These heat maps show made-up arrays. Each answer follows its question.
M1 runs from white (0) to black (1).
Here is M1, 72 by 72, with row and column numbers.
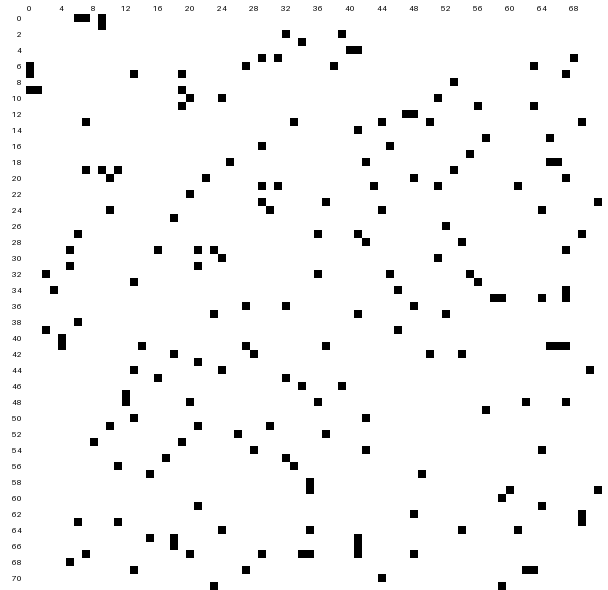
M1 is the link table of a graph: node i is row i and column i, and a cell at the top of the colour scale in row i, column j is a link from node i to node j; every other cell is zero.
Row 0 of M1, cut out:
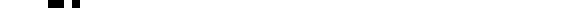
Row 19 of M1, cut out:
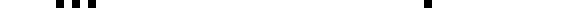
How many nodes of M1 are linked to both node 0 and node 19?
2
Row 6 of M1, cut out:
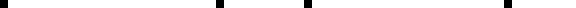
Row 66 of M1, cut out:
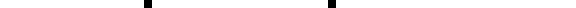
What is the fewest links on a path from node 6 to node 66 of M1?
3
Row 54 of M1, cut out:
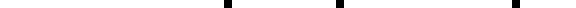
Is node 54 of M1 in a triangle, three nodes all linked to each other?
yes
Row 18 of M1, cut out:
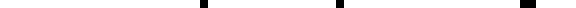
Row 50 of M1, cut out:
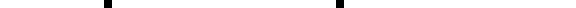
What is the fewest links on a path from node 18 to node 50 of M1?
2
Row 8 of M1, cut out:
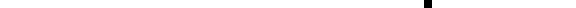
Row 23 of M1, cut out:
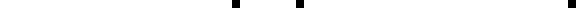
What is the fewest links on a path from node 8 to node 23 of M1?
6
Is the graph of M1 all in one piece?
yes
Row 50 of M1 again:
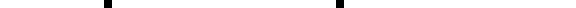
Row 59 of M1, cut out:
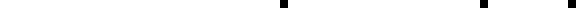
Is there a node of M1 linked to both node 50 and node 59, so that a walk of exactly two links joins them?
no
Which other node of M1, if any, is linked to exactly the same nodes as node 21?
none
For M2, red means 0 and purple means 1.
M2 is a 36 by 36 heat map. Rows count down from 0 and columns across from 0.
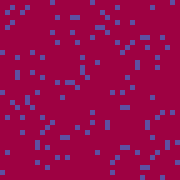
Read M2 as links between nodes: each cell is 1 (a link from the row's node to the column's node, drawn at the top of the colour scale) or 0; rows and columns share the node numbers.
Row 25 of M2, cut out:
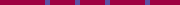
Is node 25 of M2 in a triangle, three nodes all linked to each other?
yes
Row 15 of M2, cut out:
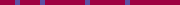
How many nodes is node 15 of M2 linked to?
4
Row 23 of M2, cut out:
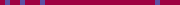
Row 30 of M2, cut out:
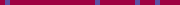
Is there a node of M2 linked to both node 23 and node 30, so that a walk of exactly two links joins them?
yes
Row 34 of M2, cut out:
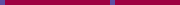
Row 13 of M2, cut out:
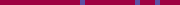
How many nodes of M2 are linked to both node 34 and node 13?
0
